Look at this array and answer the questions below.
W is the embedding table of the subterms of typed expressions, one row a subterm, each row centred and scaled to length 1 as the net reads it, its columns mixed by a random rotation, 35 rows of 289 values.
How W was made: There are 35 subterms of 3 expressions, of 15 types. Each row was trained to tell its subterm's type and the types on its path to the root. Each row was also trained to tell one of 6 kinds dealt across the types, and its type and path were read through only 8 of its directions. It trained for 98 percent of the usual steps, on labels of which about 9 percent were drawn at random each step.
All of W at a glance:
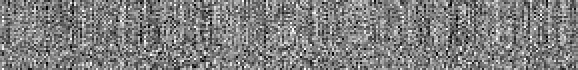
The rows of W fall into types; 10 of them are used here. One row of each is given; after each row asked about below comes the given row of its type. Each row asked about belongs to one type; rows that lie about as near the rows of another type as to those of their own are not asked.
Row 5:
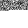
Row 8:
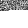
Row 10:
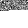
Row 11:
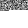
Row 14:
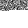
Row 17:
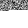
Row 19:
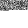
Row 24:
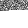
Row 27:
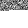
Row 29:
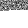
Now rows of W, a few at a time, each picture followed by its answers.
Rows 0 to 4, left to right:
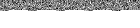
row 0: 17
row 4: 8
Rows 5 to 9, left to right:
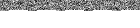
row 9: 5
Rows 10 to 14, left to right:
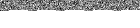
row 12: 5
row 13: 29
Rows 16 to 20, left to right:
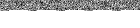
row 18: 14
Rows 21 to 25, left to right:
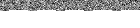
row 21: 14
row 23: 10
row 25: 8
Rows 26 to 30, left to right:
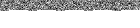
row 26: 27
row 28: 24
